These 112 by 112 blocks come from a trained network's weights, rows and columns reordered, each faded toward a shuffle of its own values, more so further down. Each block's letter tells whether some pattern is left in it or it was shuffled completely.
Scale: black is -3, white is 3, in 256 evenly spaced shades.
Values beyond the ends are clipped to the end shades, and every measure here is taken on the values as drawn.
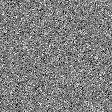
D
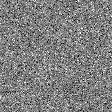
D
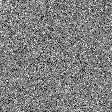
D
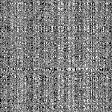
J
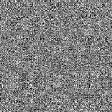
J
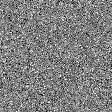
D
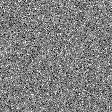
D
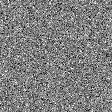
D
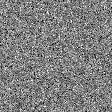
D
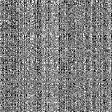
J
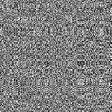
J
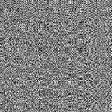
J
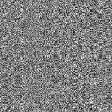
J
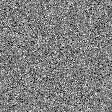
D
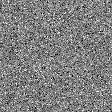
D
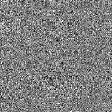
J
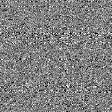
J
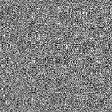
J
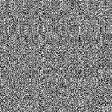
J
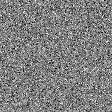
D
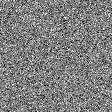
D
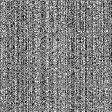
J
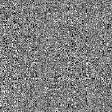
J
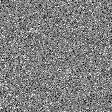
D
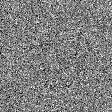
D
